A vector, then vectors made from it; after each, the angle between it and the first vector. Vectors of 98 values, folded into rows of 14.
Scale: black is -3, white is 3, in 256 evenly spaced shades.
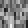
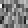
orthogonal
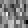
partly aligned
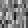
partly aligned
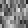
partly aligned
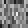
orthogonal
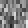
nearly opposite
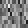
orthogonal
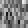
partly opposed
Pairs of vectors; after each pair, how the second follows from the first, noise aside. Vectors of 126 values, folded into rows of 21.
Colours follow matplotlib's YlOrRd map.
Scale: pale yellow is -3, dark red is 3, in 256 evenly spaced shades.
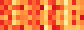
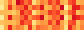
wrapped around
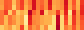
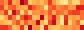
shuffled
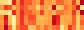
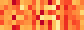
wrapped around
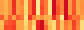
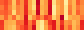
negated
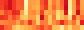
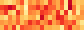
sign-scrambled
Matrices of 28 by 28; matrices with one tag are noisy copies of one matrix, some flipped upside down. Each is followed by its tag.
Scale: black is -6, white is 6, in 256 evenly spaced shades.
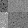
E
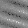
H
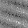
H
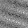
H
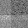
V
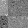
E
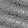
H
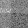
V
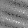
H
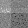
V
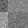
E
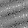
H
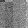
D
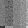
D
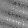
H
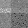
V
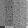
D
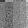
D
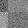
E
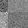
E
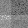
V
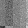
D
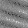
H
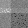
V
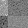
E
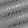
H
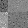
E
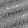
H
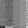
D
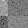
E
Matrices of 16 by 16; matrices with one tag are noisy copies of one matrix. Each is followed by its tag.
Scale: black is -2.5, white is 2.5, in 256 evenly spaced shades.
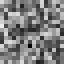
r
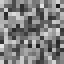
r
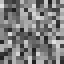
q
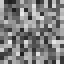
q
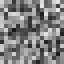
r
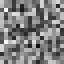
r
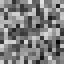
r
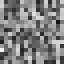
q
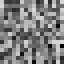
q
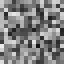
r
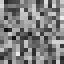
q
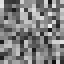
q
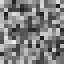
r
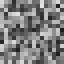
r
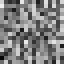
q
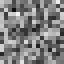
r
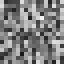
q
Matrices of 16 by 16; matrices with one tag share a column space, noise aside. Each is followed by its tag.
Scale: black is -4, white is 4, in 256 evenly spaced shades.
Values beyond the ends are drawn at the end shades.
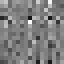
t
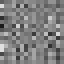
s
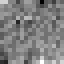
t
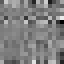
t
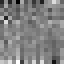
t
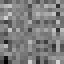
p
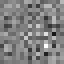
s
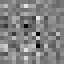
s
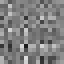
p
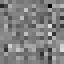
s
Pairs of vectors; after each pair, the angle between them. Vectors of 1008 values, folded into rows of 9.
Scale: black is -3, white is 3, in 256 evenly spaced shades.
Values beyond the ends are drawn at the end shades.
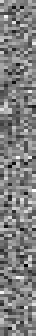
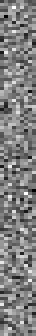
nearly opposite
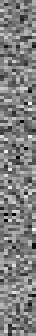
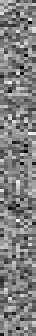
orthogonal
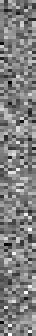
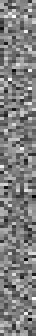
orthogonal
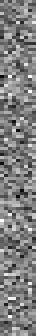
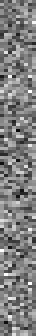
nearly parallel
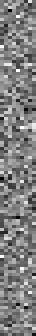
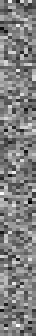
partly aligned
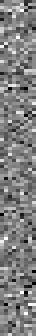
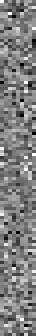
partly opposed
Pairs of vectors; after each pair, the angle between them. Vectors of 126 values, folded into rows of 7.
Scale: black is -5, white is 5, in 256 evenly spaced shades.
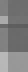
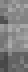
nearly opposite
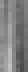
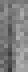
nearly opposite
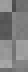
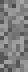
orthogonal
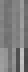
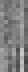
nearly parallel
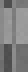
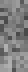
partly opposed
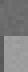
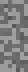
orthogonal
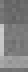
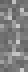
orthogonal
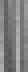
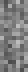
partly aligned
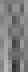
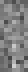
partly opposed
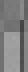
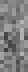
partly opposed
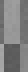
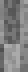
nearly opposite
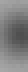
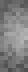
nearly opposite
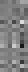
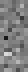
orthogonal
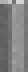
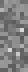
orthogonal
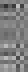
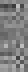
nearly parallel
